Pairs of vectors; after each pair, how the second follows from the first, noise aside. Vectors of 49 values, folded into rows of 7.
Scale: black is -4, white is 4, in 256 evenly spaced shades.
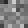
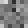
negated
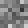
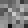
negated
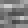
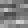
reversed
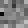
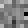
reversed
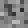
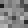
shuffled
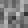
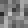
reversed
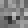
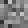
shuffled
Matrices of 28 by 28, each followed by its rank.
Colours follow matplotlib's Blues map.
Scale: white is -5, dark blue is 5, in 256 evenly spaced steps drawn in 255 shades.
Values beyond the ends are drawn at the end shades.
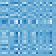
two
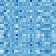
three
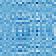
three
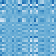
two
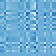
two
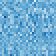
five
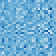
five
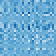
three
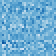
five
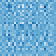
three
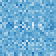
five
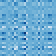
two
